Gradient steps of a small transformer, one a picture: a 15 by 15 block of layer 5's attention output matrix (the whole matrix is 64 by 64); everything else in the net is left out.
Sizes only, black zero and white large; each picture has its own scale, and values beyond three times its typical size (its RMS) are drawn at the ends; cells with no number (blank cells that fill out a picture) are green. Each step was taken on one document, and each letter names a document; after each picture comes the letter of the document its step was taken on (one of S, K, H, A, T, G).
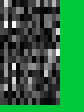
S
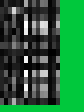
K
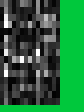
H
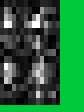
H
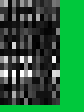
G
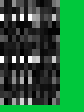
G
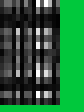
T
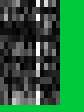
S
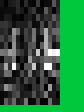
S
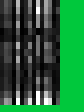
T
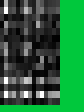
H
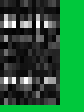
H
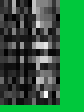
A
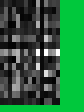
S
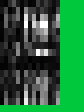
K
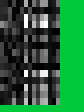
K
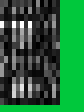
G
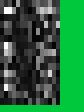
H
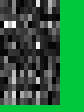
G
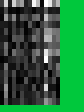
S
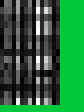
T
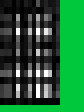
T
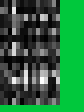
K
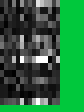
A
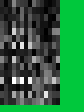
G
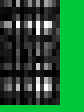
T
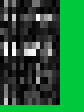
A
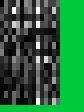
S
